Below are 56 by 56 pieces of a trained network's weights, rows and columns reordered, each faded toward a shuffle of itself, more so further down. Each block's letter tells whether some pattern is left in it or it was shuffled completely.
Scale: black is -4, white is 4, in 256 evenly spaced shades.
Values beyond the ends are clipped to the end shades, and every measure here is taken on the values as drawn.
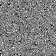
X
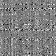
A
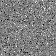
X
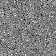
X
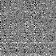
A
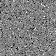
X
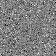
X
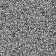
X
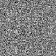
A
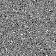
X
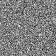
X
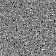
X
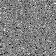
X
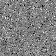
X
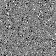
X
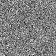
X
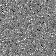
X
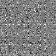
A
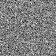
X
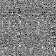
A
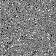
X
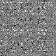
A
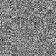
A
